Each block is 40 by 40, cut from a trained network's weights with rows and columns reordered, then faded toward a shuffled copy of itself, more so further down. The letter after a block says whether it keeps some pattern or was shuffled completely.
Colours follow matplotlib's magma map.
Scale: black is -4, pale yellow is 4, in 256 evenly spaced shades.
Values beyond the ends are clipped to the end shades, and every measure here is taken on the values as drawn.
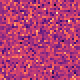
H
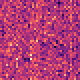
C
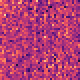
C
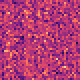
C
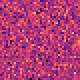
H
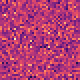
C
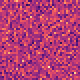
H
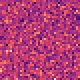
H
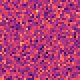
H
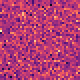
H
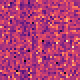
C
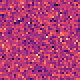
H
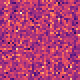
C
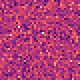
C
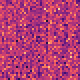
C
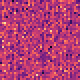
C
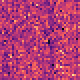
C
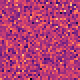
H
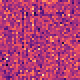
C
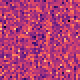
C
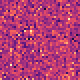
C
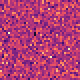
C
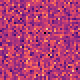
C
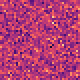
H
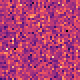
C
